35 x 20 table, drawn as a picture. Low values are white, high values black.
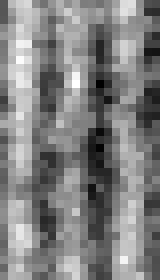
Stripes: upright, repeating 3 times. Average level on the scale: 50%. Ninth with the lowest average: top left. Grain: streaks running down.
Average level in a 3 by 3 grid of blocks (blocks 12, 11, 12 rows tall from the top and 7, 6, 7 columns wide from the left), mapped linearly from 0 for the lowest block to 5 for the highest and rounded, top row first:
023 | 254 | 232
